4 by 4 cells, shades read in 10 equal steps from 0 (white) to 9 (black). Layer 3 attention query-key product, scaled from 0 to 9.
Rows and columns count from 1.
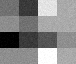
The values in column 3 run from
0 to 6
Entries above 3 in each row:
2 2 4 2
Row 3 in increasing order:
4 6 7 9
